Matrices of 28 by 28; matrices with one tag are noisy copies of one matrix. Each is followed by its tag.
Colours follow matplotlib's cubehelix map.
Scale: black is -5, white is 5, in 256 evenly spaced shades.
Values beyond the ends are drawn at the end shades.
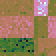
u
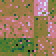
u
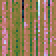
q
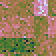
u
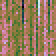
q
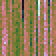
q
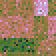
u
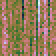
q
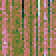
q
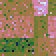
u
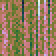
q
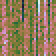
q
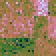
u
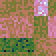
u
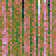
q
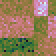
u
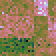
u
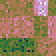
u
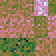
u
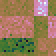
u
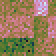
u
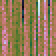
q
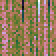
q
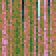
q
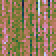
q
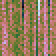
q
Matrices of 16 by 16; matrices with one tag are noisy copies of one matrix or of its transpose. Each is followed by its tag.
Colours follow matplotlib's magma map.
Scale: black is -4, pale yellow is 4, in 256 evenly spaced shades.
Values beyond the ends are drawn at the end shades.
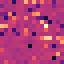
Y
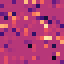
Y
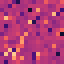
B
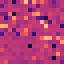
Y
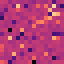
B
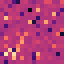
B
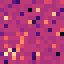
B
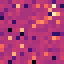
B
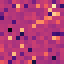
B
